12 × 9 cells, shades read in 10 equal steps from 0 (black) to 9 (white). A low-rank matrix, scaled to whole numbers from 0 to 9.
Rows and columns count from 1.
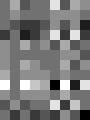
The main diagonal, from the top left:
4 5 2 2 5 4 6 4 8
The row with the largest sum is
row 9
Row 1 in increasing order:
3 3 4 4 4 5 6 6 8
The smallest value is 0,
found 2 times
